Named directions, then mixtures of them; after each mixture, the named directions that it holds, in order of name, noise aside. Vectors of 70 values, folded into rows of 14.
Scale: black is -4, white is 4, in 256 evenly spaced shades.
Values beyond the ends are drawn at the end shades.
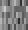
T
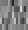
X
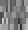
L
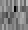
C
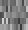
L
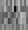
C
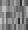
T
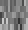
L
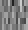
L, T, X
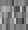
T, X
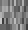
L, T, X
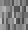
T, X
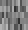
C, L, T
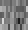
L, T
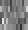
L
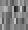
C, T, X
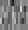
X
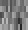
L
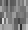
L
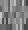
L, T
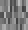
C, L, X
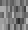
L, T, X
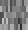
L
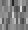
X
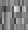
C, T, X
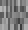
C, L, T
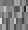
T, X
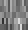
L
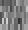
L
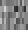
C, T, X
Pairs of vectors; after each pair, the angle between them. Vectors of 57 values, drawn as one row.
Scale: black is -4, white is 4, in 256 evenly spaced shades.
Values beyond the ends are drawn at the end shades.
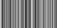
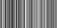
partly opposed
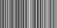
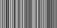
partly opposed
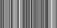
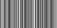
orthogonal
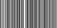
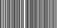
nearly parallel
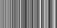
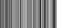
nearly opposite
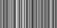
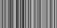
nearly opposite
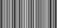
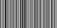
partly opposed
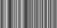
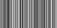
orthogonal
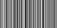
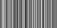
nearly parallel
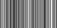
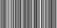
partly opposed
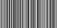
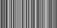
partly aligned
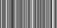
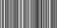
orthogonal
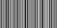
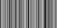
partly opposed
